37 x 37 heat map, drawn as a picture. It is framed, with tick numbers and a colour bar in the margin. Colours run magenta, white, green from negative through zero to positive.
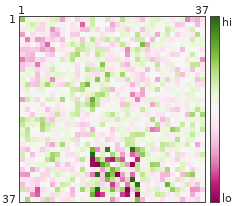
The halves do not mirror each other. On average the colour sits 50% of the way up the scale. There is no overall slope. Values change most from cell to cell in the bottom middle. There are no regular stripes. In the bottom middle lies a patch that is rougher than the rest.
